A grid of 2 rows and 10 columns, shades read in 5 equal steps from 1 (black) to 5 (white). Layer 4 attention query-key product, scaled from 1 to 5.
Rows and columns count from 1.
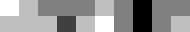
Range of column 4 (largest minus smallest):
1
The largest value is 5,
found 2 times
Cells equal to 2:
1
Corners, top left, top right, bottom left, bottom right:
5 3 4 4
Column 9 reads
3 3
